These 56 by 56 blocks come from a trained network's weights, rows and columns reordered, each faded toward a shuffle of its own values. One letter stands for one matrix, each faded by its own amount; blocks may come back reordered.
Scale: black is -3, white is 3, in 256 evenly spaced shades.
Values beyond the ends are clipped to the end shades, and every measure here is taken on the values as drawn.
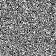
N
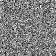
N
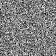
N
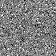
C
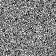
N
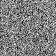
N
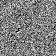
N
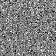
C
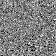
C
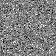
C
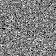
C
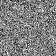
N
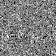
C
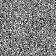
C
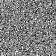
N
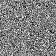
N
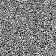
N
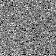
C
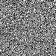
N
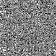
C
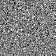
C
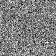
N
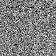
C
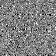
C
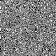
C
